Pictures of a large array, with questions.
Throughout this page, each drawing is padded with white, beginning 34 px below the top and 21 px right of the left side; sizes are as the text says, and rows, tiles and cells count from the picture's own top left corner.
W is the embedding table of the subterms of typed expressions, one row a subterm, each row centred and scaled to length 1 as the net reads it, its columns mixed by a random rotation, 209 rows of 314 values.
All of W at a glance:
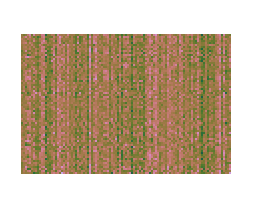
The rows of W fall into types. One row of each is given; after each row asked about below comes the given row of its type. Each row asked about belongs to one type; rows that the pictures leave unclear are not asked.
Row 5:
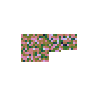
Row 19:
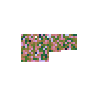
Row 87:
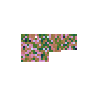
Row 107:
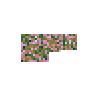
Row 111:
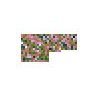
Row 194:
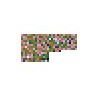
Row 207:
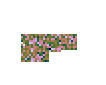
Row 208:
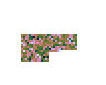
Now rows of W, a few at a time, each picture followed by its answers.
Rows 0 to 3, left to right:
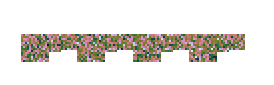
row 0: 19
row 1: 207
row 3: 194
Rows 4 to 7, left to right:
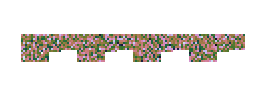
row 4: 194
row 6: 208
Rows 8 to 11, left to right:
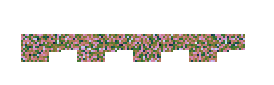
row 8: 5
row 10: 19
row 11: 5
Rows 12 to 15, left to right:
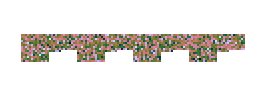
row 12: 194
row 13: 19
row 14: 194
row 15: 111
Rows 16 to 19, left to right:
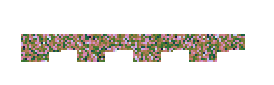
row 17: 208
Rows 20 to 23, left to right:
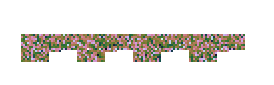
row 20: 207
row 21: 87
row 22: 194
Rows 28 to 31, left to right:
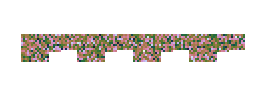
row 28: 208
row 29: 5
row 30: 207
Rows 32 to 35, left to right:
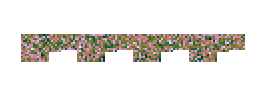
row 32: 87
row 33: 194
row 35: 111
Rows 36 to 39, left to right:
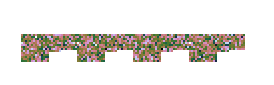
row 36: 208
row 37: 207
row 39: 111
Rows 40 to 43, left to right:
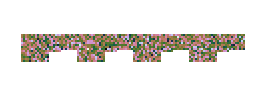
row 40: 208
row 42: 207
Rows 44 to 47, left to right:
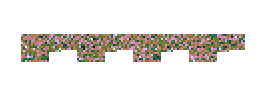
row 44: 111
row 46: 194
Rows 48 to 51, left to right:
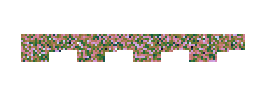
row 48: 194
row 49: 111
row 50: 87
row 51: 107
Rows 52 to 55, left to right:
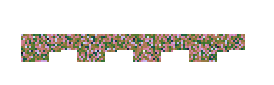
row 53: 207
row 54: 207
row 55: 194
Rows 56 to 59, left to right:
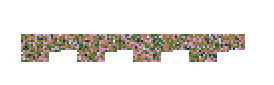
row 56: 107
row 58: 87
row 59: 19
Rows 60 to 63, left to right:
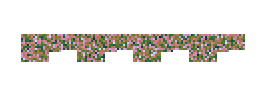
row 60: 5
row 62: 194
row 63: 208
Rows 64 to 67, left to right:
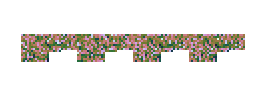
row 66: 194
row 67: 194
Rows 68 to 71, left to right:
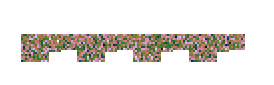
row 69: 19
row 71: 5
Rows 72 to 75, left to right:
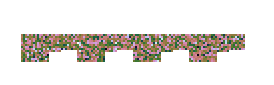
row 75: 5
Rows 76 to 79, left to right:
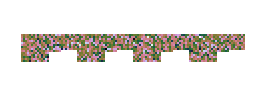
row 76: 208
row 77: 207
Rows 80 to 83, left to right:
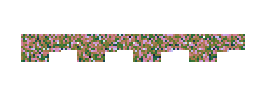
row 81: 111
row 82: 208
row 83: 208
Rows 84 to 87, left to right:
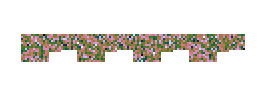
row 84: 5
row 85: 111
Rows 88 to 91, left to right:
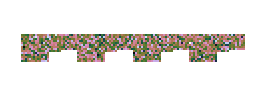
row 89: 87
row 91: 111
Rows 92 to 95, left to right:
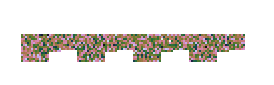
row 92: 87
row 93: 19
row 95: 5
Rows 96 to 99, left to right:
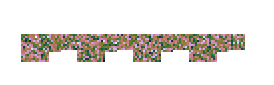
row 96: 87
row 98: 207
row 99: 107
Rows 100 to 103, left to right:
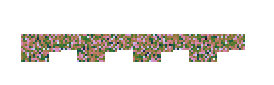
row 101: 5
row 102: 19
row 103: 208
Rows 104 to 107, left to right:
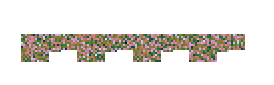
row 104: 207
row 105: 194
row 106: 207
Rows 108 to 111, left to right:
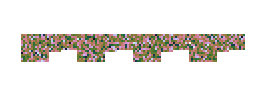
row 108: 19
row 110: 5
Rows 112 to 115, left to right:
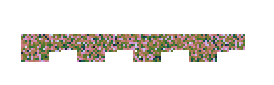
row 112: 19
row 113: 5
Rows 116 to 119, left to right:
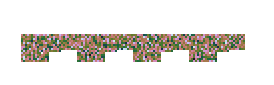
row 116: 194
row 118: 207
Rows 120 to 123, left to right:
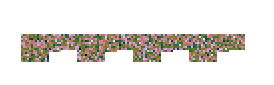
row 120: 208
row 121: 107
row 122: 207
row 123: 207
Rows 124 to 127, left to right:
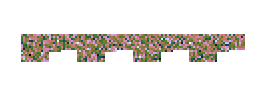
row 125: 208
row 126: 194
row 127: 111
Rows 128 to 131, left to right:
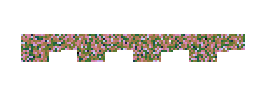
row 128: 111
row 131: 208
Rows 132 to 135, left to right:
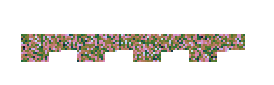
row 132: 107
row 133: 107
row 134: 194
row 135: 208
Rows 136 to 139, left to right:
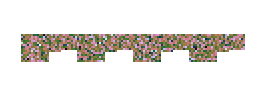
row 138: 207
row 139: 5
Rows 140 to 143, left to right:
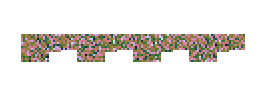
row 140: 208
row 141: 5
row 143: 19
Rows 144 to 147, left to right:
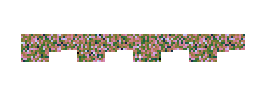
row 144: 5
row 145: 19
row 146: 194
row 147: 5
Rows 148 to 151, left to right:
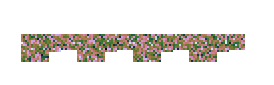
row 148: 208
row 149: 87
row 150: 207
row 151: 5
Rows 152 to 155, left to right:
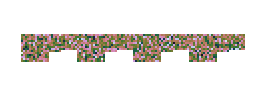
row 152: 107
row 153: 208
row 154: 5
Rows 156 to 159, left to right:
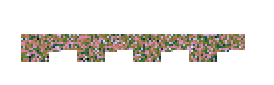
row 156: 208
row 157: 111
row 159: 194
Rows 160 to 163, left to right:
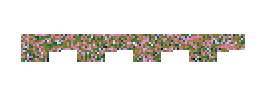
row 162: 207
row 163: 111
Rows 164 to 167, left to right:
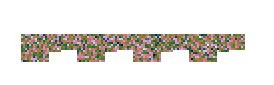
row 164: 5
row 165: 5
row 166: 87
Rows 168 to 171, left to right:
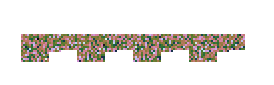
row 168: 208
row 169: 194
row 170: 194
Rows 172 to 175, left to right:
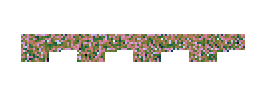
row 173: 107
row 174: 194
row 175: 194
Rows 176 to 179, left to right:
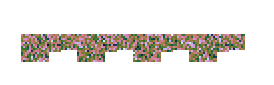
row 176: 19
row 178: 107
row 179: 19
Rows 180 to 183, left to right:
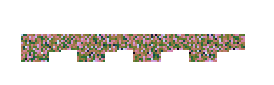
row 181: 19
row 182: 19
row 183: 19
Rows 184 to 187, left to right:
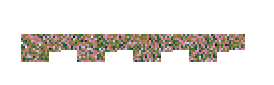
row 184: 111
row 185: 87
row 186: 208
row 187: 19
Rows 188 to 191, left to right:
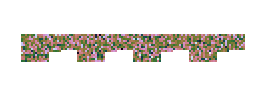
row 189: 19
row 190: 208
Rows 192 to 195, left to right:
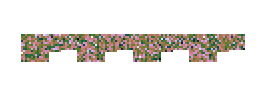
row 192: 107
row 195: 87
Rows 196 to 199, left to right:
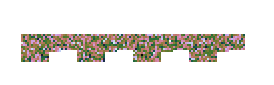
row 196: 208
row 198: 107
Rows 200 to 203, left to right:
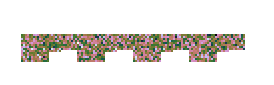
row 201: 111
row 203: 87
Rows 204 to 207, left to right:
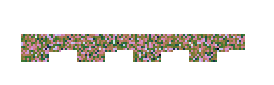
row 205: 5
